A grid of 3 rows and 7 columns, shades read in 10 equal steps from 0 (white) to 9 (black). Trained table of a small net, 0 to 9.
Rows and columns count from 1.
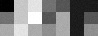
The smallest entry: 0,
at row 2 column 3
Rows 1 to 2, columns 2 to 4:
2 1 5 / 2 0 6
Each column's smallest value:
3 1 0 4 3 8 4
